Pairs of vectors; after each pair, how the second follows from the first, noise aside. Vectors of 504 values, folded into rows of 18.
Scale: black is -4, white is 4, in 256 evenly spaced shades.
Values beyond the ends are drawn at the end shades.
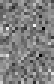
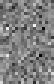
copied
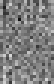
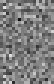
sign-scrambled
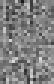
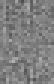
shrunk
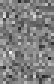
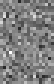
copied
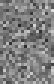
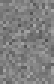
shrunk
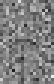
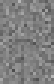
shrunk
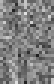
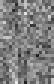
copied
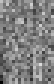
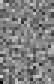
sign-scrambled
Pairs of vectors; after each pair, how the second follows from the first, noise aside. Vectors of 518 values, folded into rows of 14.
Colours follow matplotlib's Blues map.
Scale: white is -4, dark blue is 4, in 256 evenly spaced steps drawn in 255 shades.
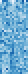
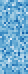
shuffled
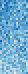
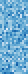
shuffled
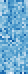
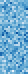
shuffled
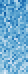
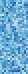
shuffled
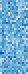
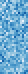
shuffled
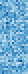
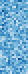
shuffled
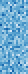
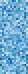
shuffled
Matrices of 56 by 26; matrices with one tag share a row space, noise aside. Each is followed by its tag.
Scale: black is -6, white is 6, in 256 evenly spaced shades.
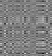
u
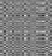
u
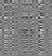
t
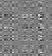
t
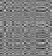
u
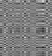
u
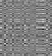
u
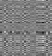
u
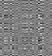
t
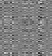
t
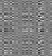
t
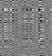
t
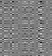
t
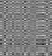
u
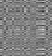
u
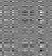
t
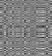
u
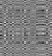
u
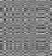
u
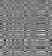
u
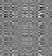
t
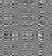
t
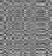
u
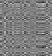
u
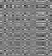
u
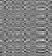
u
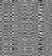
t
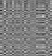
u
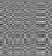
u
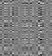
t
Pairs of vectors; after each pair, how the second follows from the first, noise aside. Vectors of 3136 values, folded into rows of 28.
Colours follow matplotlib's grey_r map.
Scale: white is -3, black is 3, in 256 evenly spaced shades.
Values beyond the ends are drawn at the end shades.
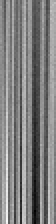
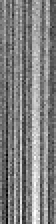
negated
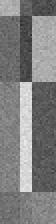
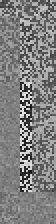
sign-scrambled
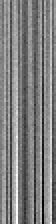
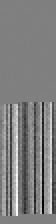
partly zeroed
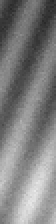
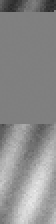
partly zeroed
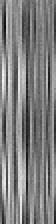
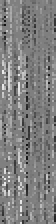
partly zeroed
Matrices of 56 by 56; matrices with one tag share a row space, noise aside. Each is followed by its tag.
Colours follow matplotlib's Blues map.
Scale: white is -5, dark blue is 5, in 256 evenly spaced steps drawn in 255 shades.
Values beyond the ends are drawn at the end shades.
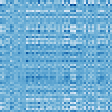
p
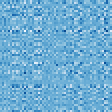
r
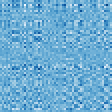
r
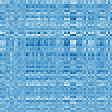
p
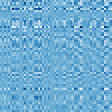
r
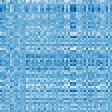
p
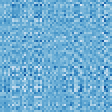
r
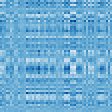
p
